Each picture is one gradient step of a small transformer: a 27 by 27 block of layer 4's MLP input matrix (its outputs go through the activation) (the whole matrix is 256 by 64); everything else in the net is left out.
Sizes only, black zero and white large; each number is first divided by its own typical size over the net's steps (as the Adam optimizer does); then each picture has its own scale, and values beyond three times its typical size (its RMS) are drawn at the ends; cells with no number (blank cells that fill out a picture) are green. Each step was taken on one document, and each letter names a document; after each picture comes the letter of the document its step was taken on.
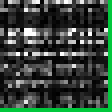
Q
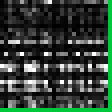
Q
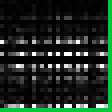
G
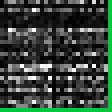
Q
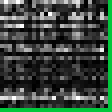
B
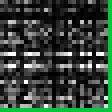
Q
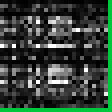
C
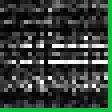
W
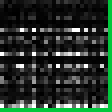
G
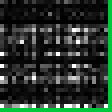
G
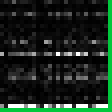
G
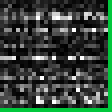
C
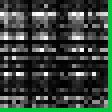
B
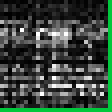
C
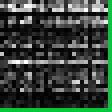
W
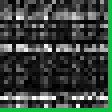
B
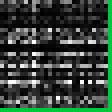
Q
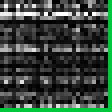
B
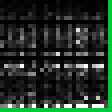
G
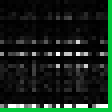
G
